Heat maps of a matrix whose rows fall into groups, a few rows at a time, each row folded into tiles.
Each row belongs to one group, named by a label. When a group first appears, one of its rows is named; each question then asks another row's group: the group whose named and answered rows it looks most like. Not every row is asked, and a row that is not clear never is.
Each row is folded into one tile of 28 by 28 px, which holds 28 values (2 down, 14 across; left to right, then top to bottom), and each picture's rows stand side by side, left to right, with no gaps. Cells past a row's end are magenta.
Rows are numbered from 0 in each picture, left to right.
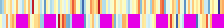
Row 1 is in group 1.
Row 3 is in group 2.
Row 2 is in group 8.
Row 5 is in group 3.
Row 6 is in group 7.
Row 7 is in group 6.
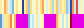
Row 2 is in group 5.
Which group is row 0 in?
6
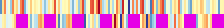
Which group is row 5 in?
3
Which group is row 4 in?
7
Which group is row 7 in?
6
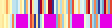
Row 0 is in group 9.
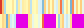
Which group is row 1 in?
5
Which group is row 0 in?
3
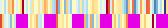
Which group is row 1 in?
8
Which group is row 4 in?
5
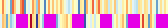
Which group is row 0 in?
3
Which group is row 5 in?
7
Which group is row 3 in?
2
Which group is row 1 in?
7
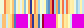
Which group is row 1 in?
5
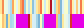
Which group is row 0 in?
3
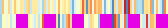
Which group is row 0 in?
2
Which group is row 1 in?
5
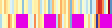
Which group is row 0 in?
6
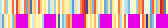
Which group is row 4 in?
9
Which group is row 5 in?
3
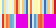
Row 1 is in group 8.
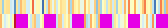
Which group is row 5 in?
9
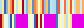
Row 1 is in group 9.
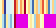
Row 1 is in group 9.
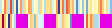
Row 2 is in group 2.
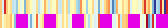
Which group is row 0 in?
1
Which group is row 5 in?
9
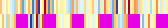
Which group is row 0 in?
5
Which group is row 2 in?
5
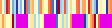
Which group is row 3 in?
6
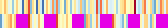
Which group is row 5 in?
9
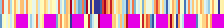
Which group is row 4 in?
5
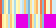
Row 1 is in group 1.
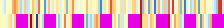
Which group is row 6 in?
1
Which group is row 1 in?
7
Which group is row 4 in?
3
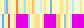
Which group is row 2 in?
7
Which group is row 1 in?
6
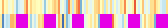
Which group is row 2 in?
3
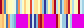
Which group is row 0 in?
3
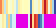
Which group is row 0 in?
3
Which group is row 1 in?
8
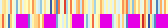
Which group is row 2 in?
2
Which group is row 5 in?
7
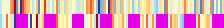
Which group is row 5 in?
9
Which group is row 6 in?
8
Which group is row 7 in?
9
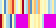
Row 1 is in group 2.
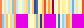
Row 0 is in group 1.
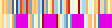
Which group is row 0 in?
9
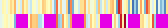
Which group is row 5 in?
9
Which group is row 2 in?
1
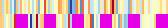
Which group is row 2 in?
9
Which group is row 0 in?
5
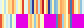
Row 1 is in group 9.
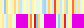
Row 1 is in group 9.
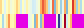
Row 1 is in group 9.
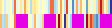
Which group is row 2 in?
7
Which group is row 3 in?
8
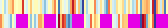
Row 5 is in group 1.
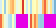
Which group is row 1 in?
8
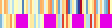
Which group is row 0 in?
6
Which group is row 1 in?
3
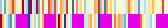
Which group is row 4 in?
8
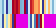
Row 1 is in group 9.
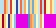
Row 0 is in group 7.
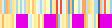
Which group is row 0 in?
9
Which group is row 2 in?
1
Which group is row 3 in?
5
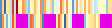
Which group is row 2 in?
7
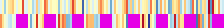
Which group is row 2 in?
8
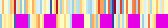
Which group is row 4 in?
2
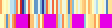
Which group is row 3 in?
6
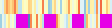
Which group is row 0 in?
2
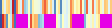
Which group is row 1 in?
8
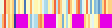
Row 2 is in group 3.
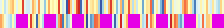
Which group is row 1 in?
7
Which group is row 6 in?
8
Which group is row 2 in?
3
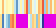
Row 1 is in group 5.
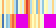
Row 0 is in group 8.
